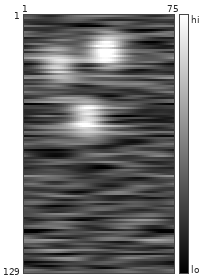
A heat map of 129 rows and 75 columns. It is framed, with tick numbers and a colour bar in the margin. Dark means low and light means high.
The top middle is the ninth with the highest average. There are three bumps. Most values sit low, with a long tail of high ones.
